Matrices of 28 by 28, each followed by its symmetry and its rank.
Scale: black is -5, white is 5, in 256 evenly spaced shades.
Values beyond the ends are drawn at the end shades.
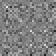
symmetric, rank three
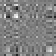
symmetric, rank three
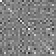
symmetric, rank five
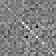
symmetric, rank five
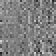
neither, rank five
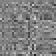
neither, rank five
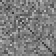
symmetric, full rank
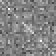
symmetric, rank five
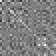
symmetric, rank five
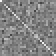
symmetric, full rank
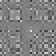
symmetric, rank three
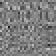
neither, rank five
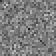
symmetric, full rank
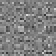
neither, rank five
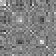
symmetric, rank five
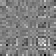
symmetric, rank three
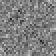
symmetric, full rank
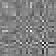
symmetric, rank three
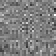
neither, rank five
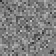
symmetric, full rank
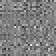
neither, rank five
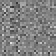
neither, rank five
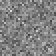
symmetric, full rank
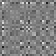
symmetric, rank three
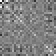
symmetric, rank five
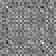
symmetric, rank three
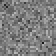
symmetric, full rank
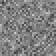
symmetric, full rank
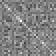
symmetric, rank five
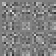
symmetric, rank three
